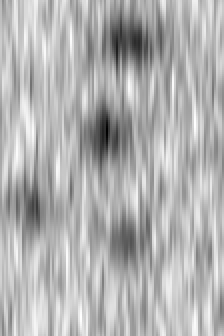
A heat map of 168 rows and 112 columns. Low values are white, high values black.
Mirror symmetry: none. Average level on the scale: 30%. Bumps: four.
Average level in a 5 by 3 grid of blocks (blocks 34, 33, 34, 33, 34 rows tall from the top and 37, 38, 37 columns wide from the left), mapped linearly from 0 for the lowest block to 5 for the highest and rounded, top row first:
0 5 2
1 3 2
2 3 1
2 3 1
0 1 0
